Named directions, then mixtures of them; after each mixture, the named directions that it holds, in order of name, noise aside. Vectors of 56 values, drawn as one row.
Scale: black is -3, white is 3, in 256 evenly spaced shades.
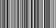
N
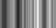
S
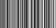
N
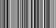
N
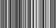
N, S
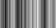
S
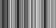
N, S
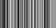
N, S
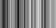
N, S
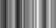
S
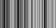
N, S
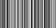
N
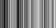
N, S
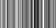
N, S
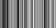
N, S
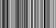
N, S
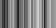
N, S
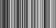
N, S
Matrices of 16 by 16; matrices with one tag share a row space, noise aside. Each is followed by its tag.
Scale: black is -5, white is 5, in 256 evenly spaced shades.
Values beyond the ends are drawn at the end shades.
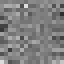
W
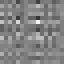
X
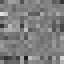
W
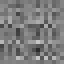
X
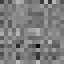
X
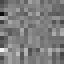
W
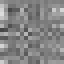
W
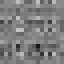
X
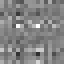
X
